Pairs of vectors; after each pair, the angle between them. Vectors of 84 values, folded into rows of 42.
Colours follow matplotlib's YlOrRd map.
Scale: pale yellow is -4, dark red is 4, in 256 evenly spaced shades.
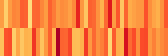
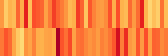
partly aligned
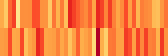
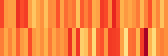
orthogonal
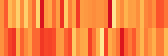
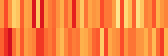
partly aligned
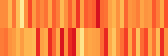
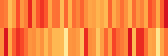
orthogonal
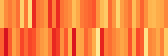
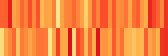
partly opposed
